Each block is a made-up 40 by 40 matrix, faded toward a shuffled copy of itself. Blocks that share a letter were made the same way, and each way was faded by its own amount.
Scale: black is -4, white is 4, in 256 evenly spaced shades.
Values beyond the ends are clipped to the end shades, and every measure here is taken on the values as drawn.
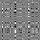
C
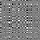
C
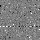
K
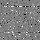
K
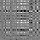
C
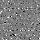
K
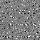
K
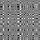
C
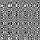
C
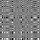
C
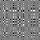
C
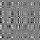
C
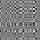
C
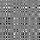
C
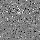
K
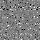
K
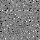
K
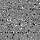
K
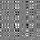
C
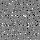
K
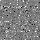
K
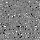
K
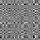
C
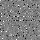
K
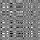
C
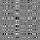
C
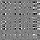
C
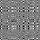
C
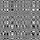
C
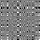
C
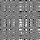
C
